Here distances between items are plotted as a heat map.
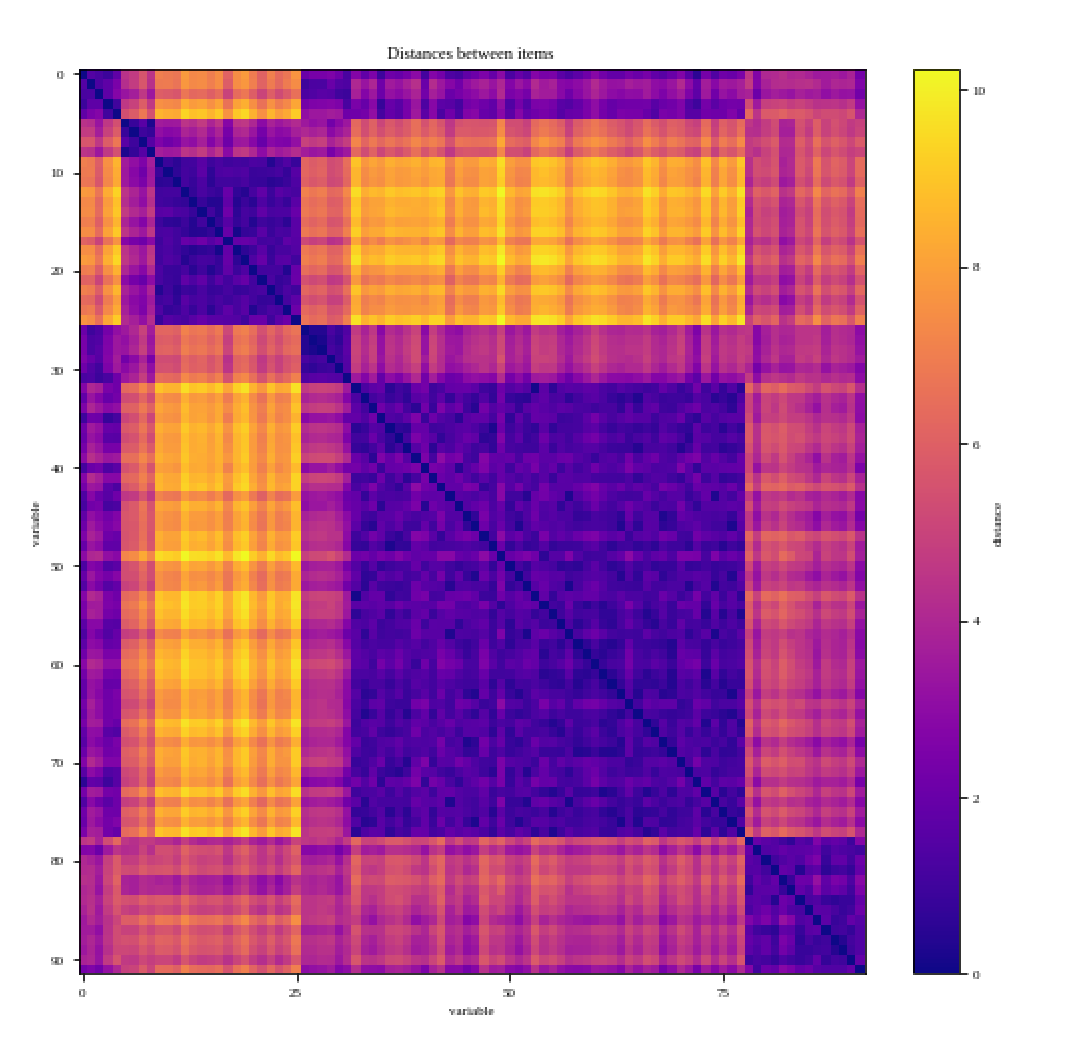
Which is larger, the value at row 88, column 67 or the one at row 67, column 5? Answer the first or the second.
the second
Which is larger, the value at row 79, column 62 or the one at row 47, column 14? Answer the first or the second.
the second
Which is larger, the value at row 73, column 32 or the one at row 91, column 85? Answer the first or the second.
the second
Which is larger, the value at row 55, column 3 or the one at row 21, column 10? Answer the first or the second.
the first
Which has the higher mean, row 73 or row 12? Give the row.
12
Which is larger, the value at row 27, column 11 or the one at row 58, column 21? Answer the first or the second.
the second
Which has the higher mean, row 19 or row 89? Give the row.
19
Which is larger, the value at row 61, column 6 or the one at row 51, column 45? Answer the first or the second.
the first
